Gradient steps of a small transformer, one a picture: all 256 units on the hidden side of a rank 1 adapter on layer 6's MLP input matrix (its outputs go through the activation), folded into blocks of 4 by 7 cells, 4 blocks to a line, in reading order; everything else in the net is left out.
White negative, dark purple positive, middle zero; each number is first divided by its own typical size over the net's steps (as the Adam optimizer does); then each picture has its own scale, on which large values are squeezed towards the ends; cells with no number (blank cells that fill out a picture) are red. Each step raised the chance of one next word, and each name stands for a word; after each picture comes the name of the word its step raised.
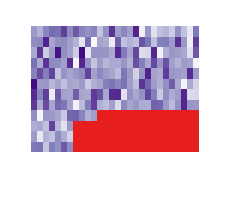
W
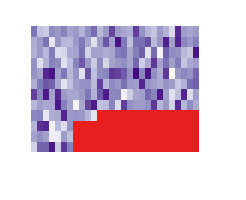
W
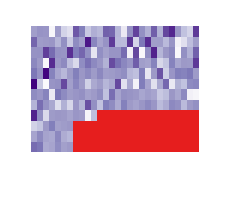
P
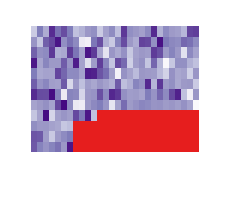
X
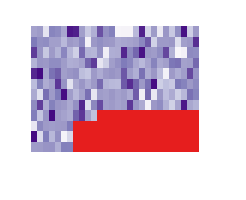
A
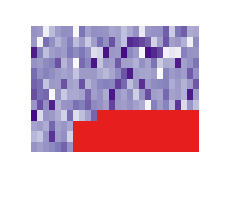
P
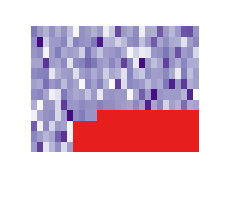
A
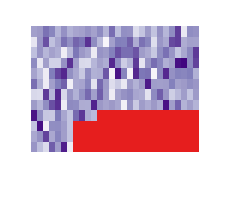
A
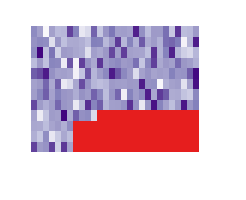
W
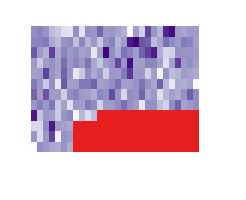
P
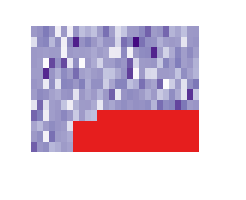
P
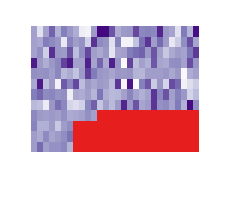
X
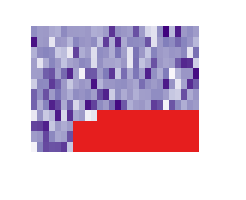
W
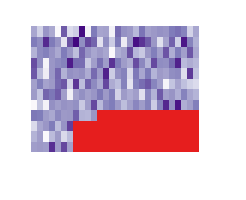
A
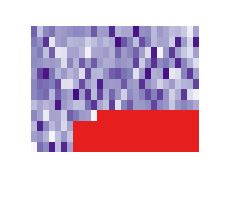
W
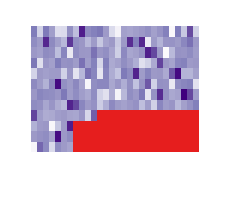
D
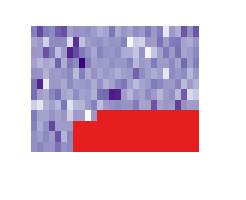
D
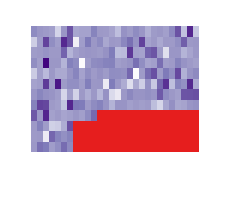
D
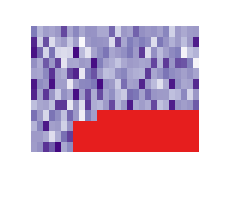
W
